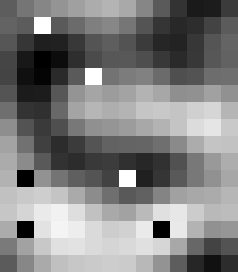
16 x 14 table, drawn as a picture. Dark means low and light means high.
Roughest part: bottom right. Lone odd cells: 6, 3 higher and 3 lower than their neighbours. Average level on the scale: 50%.
